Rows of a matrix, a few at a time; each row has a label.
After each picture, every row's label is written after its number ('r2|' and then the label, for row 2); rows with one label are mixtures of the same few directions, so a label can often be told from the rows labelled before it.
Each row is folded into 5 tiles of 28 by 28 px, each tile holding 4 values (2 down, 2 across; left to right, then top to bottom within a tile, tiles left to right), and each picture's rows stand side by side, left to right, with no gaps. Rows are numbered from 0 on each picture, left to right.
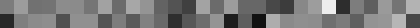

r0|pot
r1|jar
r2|jar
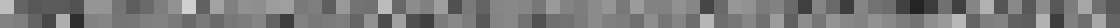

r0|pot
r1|jar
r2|pot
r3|pot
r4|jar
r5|pot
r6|jar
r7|pot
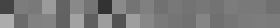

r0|pot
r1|pot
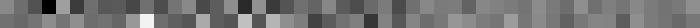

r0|jar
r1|pot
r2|jar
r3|jar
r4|pot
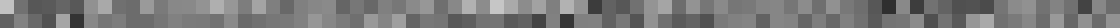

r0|pot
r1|jar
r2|jar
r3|jar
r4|pot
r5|pot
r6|jar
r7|pot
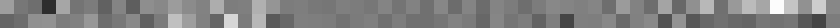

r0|jar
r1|jar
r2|pot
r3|pot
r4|pot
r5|jar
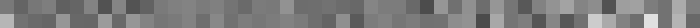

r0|pot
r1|pot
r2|pot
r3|pot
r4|jar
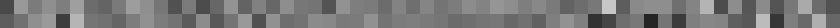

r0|pot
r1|pot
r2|jar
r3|jar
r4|jar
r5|pot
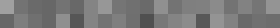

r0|pot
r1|pot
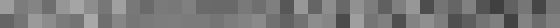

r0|jar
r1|jar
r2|pot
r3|jar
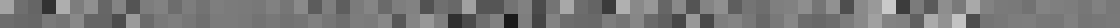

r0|jar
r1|pot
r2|pot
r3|jar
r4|jar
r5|pot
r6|jar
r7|jar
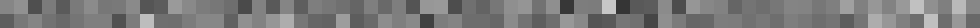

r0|pot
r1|pot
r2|pot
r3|pot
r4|jar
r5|pot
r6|jar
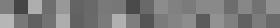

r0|pot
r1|pot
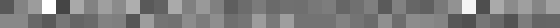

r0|jar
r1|pot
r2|pot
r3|jar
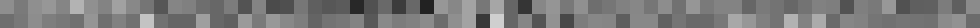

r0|jar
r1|pot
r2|jar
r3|pot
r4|pot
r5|jar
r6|jar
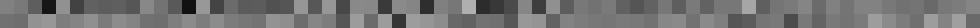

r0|jar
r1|jar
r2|pot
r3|jar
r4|jar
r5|jar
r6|jar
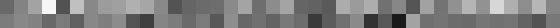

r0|jar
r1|pot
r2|jar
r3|jar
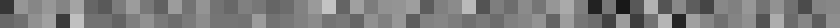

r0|pot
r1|pot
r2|jar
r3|jar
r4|pot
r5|pot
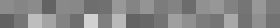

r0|jar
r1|jar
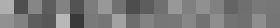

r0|pot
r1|pot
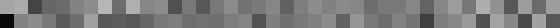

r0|pot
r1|pot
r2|pot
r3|pot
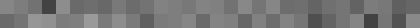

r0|jar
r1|pot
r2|jar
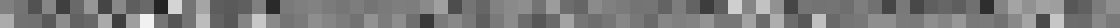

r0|pot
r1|pot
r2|jar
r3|pot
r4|pot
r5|pot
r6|jar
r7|pot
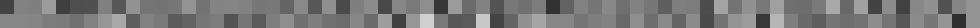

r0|jar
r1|jar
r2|pot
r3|pot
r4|pot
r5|pot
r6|pot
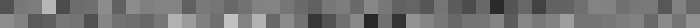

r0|jar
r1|jar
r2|jar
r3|jar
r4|pot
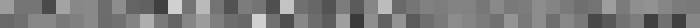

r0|jar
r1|pot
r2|pot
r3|jar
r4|jar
